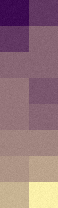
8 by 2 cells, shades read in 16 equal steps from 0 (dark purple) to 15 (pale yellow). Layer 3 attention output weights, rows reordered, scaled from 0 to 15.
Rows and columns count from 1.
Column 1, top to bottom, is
0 3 6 7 7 8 9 11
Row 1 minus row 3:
-6 -3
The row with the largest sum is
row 8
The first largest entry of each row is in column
2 2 1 1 1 1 2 2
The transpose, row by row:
0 3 6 7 7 8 9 11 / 3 6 6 5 6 8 10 15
